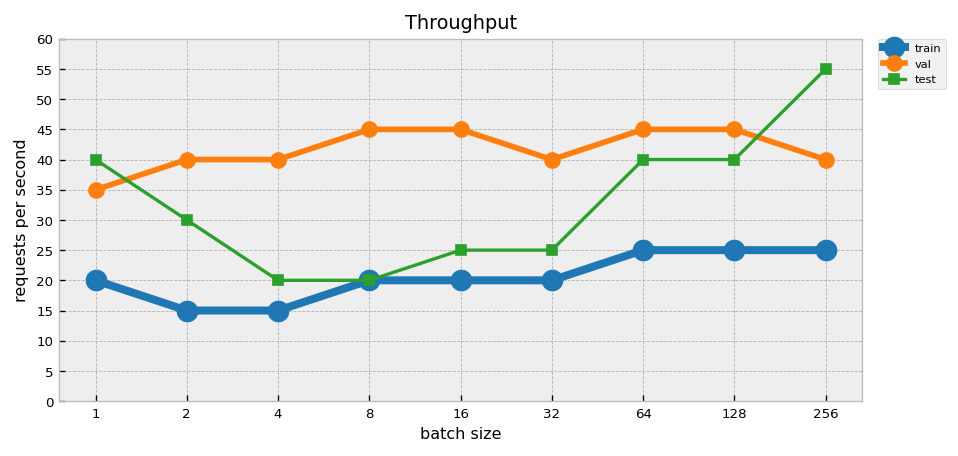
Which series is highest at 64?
val
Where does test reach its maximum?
256
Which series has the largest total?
val
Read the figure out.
Title: Throughput
x-axis: batch size, ticks 1 2 4 8 16 32 64 128 256
y-axis: requests per second, ticks 0 5 10 15 20 25 30 35 40 45 50 55 60
Legend: train, val, test
Values:
train: 20 15 15 20 20 20 25 25 25
val: 35 40 40 45 45 40 45 45 40
test: 40 30 20 20 25 25 40 40 55
